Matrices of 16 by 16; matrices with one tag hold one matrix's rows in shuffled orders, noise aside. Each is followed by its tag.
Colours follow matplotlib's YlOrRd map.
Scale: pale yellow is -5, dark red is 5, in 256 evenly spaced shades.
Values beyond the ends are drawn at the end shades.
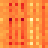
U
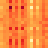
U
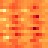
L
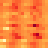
L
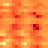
L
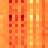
U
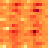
L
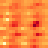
L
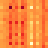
U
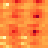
L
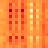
U
